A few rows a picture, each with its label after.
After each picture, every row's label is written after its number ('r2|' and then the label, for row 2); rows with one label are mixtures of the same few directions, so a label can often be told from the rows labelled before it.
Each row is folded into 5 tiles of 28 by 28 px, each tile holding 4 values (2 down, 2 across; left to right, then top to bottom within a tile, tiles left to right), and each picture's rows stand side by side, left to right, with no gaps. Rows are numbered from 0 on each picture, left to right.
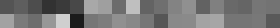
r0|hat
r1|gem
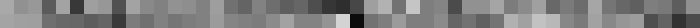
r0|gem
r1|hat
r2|hat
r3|gem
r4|gem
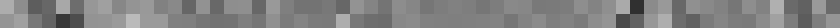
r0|gem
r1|gem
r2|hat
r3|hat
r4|hat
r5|hat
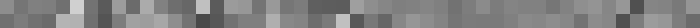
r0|hat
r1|gem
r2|hat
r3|gem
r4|hat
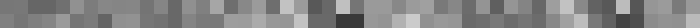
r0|hat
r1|gem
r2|gem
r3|gem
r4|gem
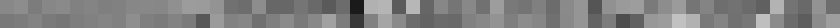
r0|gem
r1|hat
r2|hat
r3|gem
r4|gem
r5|hat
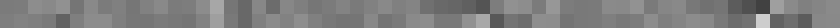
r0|hat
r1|hat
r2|gem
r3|hat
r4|gem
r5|hat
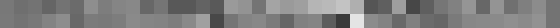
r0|hat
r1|hat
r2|hat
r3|gem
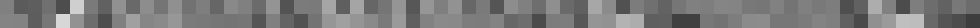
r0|hat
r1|gem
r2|gem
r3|gem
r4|gem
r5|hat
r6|gem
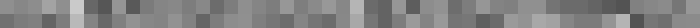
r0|hat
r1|hat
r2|hat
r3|gem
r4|hat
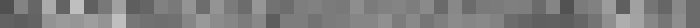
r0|gem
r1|gem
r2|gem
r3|gem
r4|gem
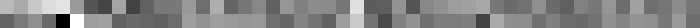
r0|hat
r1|gem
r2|hat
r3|hat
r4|gem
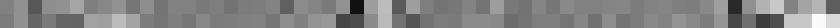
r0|gem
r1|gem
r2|hat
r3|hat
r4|gem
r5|gem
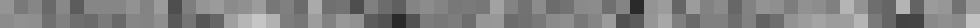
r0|gem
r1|gem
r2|gem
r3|hat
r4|hat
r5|gem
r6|gem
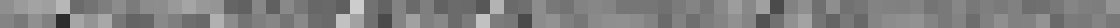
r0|hat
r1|hat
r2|hat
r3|hat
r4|gem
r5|hat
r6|gem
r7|hat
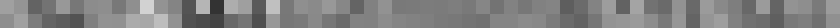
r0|gem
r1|gem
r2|hat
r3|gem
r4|gem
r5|gem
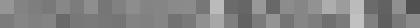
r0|gem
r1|hat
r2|hat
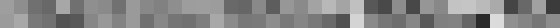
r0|gem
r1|hat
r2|hat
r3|hat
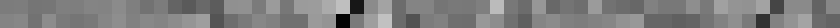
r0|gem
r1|hat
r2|hat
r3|hat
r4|gem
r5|hat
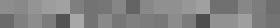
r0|hat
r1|hat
